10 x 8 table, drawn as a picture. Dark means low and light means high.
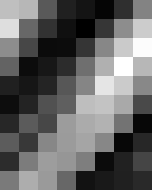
The top middle is the ninth with the lowest average. Streaks slant up to the right. The top middle is the calmest part. Neither half mirrors the other. The ninth with the highest average is the middle right.
